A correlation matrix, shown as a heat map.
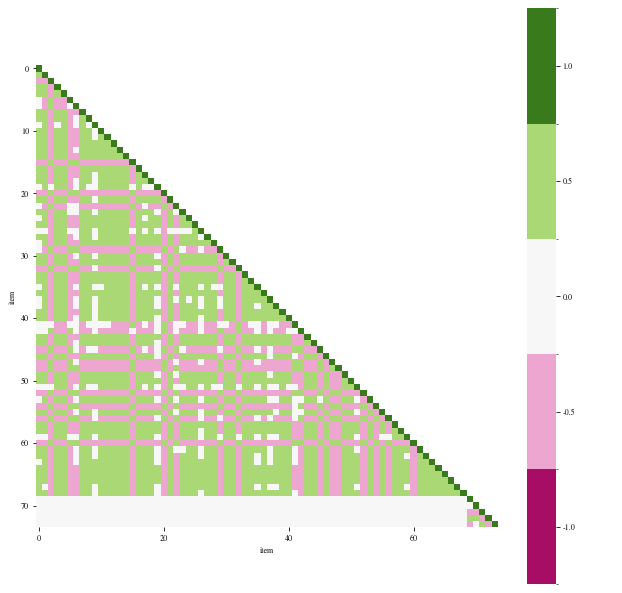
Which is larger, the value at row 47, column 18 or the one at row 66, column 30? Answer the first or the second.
the second
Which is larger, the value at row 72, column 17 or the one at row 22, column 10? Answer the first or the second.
the first
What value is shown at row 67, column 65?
0.5
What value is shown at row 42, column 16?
-0.5
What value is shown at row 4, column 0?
0.5
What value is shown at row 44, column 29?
-0.5
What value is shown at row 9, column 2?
-0.5
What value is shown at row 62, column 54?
-0.5
